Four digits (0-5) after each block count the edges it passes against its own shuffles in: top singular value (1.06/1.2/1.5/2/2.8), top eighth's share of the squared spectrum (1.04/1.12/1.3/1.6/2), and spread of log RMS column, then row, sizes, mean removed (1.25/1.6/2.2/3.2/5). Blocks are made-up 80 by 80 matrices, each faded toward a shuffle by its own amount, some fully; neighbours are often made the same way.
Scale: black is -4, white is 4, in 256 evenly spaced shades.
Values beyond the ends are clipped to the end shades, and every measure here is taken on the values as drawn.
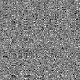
4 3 2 2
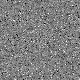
2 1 0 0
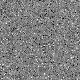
2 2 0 0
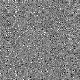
3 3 1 1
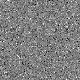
3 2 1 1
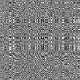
5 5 3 3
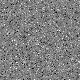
0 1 0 0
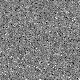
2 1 0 0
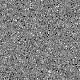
3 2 0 1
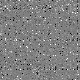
2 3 2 2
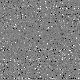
2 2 1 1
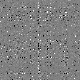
2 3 2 2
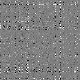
3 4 3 3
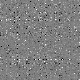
2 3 2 2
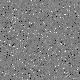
0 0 0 0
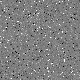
0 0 0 0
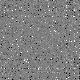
2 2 1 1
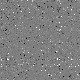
2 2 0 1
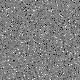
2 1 0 0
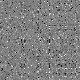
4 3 2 0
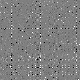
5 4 2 2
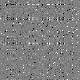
4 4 2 2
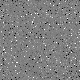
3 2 1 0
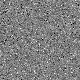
1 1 0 0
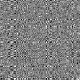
5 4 3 3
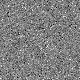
1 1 0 0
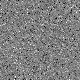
1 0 0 0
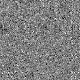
3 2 1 1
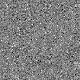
3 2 1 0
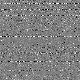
3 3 0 3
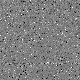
0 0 0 0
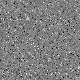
0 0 0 0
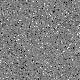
0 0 0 0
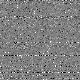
2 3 0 3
